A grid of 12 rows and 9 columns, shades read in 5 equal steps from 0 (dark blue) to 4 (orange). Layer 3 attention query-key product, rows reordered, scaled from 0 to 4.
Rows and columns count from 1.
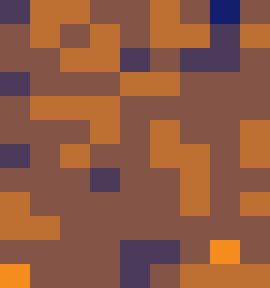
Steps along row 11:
same same same down same up up down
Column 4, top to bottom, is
2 3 3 2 3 3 2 1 2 2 2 2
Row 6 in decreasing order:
3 3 3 2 2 2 2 2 2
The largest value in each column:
4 3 3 3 3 3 3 4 3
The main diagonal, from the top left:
1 3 3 2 2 3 3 2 3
